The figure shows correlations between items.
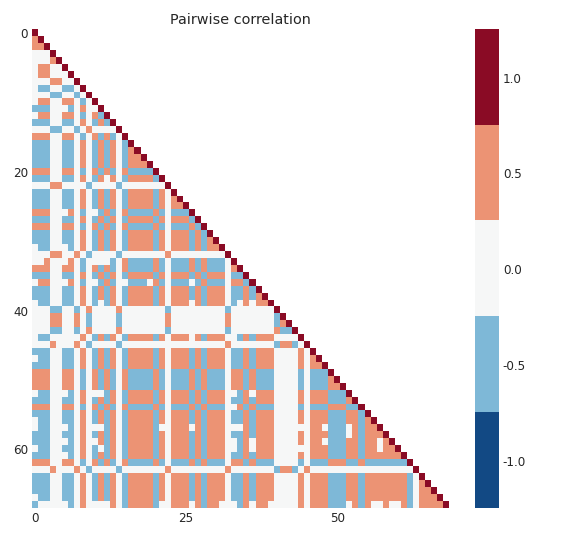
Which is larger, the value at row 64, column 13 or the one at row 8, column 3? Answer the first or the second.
the first
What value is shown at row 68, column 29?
0.5
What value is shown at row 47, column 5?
-0.5
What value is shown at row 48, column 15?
-0.5
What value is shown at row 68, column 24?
0.5
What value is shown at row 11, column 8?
0.5
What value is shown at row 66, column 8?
0.5
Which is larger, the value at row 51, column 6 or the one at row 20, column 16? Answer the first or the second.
the first
